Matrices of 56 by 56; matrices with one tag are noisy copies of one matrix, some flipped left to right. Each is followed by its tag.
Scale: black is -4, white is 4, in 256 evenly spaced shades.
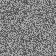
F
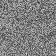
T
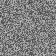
F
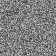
F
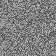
T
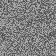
T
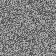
F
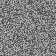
F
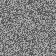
F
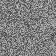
T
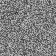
F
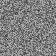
F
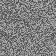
T
